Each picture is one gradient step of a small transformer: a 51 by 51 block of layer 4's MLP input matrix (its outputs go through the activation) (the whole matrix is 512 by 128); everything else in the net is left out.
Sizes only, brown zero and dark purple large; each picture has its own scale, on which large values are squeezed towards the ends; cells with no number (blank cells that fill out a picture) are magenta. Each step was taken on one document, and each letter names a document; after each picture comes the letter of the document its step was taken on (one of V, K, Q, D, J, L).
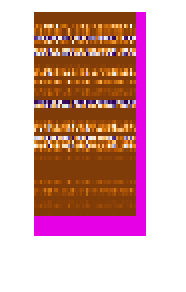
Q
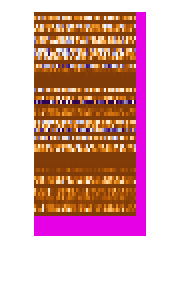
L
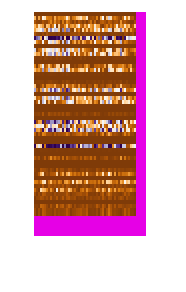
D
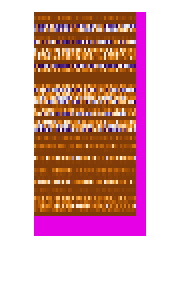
L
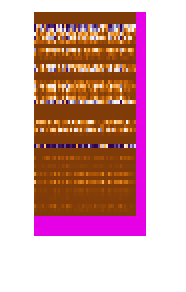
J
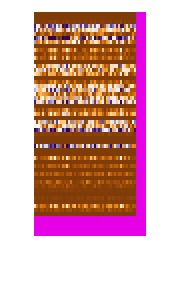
J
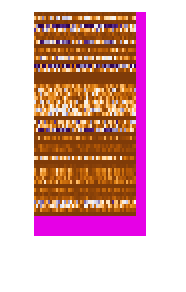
L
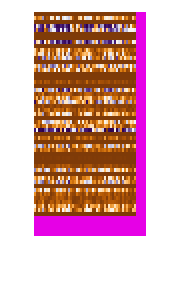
L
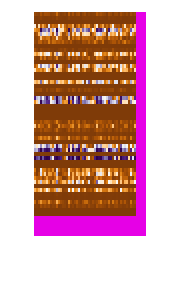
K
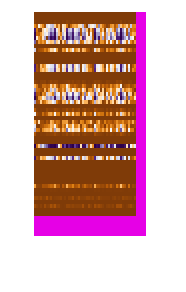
D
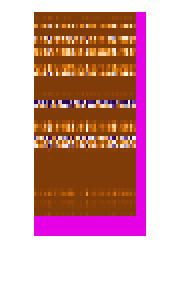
Q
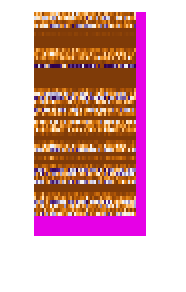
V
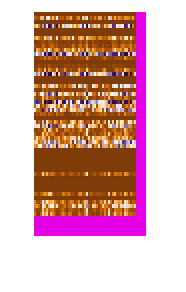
Q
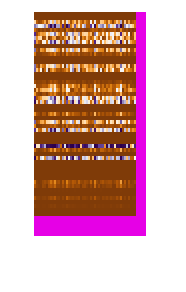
D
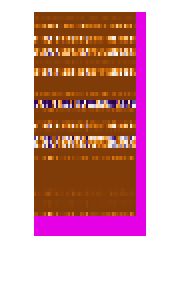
Q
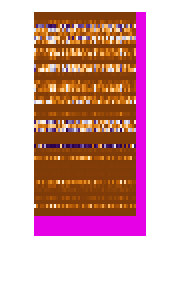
D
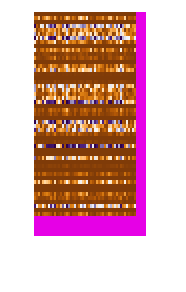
J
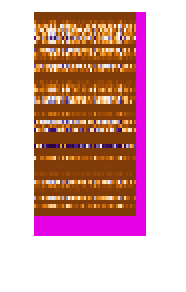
D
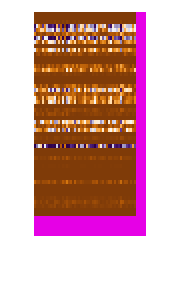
J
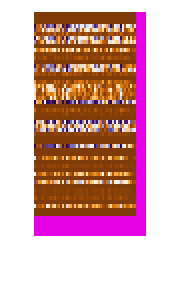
J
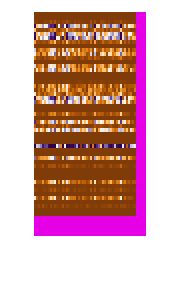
D
